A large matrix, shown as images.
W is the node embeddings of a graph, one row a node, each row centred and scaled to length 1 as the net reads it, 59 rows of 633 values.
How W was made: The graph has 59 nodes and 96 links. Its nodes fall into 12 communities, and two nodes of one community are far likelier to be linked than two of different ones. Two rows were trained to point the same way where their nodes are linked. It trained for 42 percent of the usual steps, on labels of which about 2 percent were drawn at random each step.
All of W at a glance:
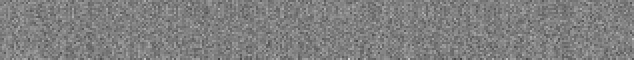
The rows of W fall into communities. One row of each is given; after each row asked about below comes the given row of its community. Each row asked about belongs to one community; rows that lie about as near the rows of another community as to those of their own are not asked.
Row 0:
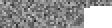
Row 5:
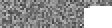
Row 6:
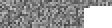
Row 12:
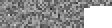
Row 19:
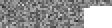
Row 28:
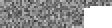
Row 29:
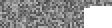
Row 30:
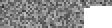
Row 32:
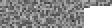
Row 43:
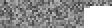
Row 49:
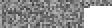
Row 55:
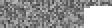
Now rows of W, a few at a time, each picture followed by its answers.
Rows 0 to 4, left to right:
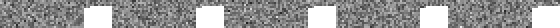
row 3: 49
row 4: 19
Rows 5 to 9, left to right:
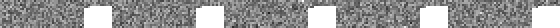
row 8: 12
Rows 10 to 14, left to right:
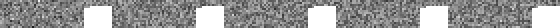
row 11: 6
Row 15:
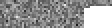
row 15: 49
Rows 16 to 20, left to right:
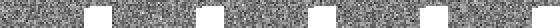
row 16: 5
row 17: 6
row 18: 32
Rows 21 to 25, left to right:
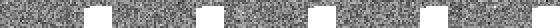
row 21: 30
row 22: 55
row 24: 6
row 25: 43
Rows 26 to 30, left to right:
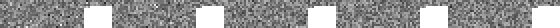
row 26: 43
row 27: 12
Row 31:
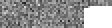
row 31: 6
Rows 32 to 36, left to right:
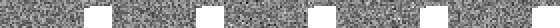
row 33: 0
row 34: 49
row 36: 43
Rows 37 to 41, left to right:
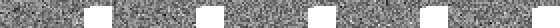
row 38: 29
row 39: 19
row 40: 19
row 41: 5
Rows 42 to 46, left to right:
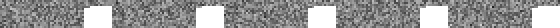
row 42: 0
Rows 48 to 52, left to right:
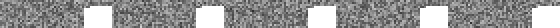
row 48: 55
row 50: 0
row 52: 29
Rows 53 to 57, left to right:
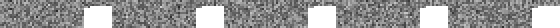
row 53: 28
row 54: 49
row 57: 0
